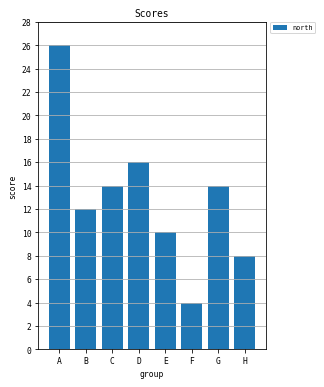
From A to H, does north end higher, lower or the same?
lower
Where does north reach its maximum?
A
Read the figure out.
Title: Scores
x-axis: group, ticks A B C D E F G H
y-axis: score, ticks 0 2 4 6 8 10 12 14 16 18 20 22 24 26 28
Legend: north
Values:
north: 26 12 14 16 10 4 14 8
